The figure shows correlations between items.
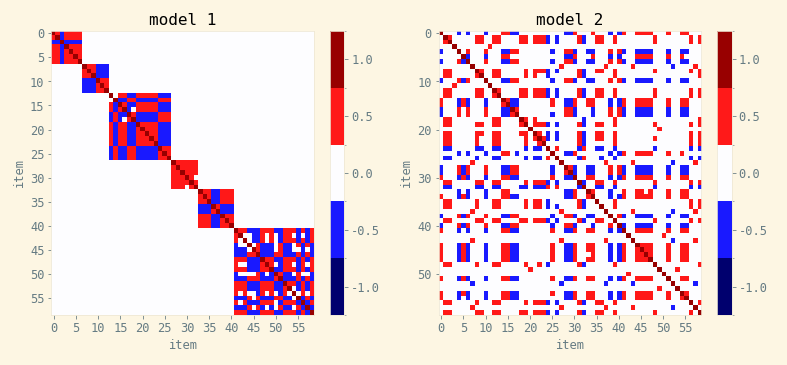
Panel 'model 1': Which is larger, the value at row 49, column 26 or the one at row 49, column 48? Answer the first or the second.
the second
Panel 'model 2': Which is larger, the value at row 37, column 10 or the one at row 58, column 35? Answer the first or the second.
the second
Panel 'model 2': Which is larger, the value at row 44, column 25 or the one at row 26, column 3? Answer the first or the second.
the first
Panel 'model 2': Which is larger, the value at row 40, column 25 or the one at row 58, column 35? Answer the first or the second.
the second
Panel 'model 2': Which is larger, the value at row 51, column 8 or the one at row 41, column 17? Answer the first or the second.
the first
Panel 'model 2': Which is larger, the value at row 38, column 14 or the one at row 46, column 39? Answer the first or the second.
the second
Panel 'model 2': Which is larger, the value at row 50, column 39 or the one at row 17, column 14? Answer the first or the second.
the first
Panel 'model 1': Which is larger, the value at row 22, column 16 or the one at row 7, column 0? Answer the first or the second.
the first
